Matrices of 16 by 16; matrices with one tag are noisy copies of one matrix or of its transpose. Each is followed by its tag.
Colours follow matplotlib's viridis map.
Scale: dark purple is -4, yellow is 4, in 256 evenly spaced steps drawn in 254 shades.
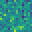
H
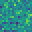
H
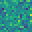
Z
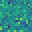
Z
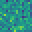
H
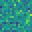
H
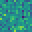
H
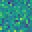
Z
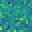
Z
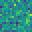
H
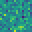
H
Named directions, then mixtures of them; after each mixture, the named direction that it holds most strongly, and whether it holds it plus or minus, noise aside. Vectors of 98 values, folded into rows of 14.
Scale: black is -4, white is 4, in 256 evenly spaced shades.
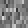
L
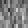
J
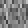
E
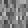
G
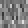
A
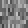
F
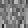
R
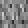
A, minus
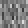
A, plus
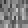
J, plus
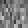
J, plus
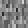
L, plus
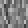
E, minus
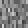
F, minus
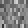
R, plus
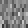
R, plus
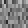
E, plus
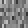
R, minus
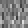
A, plus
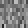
R, plus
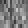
J, plus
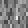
G, plus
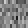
G, minus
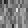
J, plus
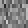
E, minus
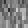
J, plus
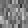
J, plus
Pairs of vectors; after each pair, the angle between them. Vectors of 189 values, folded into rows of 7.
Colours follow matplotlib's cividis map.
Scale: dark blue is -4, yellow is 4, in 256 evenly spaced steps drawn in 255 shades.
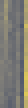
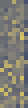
partly opposed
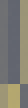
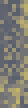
partly aligned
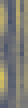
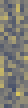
partly aligned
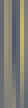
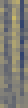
nearly opposite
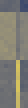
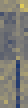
nearly opposite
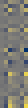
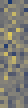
partly opposed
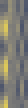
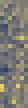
partly opposed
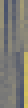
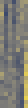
nearly parallel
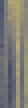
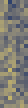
partly opposed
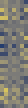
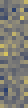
nearly opposite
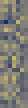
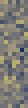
partly aligned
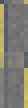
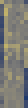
nearly opposite
